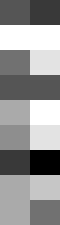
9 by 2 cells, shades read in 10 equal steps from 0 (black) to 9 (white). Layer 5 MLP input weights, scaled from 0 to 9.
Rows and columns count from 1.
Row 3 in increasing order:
4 8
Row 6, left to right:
5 8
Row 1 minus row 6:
-2 -6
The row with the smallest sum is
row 7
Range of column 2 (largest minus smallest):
9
